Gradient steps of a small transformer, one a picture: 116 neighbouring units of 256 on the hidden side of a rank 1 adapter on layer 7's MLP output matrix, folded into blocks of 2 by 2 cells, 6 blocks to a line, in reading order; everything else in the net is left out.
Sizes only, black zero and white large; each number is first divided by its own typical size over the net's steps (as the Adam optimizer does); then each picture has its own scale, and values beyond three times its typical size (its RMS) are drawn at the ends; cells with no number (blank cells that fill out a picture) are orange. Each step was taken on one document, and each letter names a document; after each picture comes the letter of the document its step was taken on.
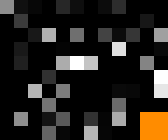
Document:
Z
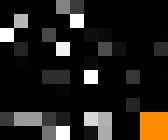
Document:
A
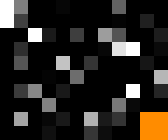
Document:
Z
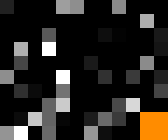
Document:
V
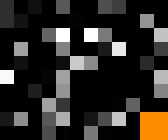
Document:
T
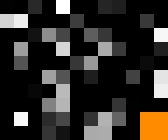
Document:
T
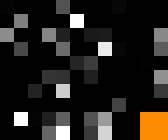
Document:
A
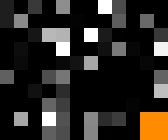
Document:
T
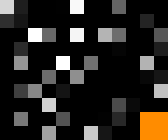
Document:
Z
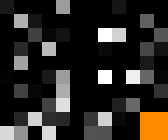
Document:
V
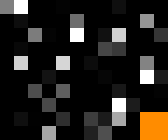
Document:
Z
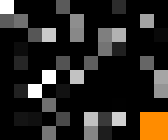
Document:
Z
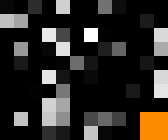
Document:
T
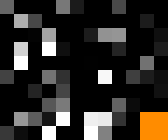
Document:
V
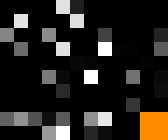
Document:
A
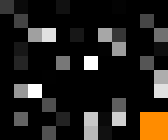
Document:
Z
